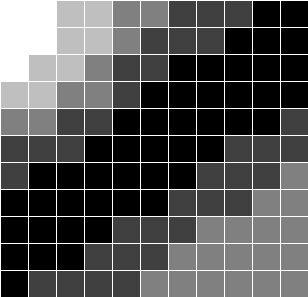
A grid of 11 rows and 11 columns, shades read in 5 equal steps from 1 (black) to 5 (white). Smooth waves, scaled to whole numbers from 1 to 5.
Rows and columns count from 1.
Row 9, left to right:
1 1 1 1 2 2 2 3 3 3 3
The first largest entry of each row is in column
1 1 1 1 1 1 11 10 8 7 6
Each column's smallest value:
1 1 1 1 1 1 1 1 1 1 1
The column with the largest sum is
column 1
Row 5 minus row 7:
1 2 1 1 0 0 0 -1 -1 -1 -1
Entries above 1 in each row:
9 8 6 5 5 6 5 5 7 8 10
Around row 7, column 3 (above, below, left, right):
2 1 1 1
